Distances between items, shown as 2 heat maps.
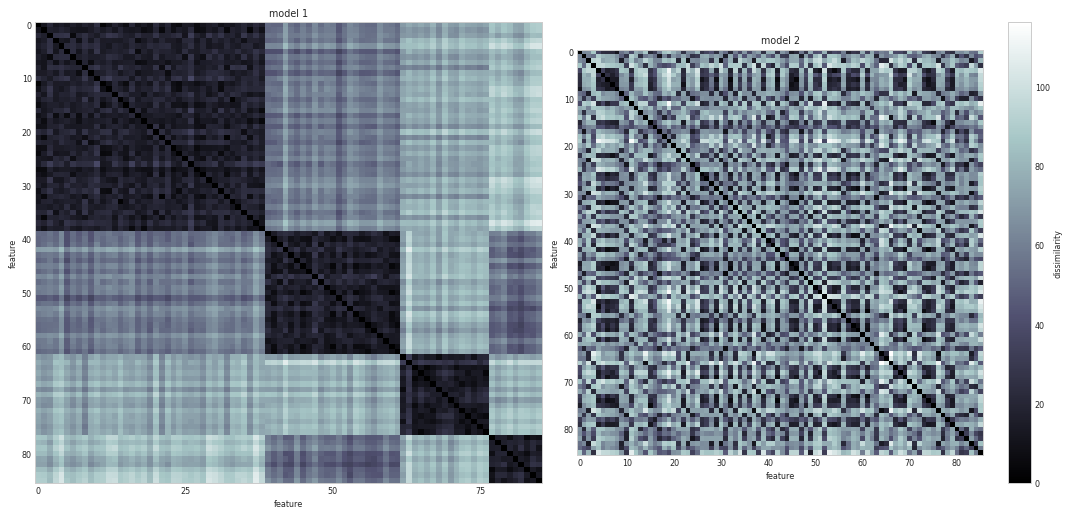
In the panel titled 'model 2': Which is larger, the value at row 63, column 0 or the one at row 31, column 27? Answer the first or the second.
the second
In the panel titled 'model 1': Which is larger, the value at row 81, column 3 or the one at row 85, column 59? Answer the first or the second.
the first
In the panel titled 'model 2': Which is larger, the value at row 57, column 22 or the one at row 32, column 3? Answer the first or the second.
the second
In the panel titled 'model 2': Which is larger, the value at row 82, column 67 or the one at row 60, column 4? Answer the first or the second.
the second
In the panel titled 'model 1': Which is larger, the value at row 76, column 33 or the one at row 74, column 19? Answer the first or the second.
the first
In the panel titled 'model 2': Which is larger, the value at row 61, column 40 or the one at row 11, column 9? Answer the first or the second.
the second
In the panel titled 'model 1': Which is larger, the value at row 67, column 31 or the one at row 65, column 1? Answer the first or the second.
the first
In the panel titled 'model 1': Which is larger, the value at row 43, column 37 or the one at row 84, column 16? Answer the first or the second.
the second
